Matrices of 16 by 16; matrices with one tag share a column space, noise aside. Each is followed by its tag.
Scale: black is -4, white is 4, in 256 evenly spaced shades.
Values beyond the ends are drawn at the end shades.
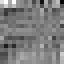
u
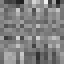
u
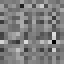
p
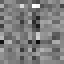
p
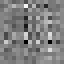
p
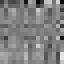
u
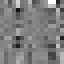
u
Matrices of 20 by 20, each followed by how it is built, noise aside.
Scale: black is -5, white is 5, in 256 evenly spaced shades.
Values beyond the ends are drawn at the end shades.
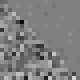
lower triangular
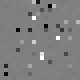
sparse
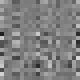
low rank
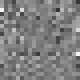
low rank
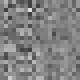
low rank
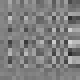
low rank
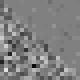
lower triangular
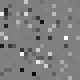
sparse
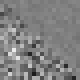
lower triangular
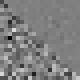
lower triangular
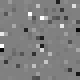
sparse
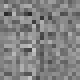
low rank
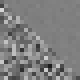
lower triangular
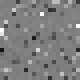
sparse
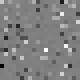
sparse
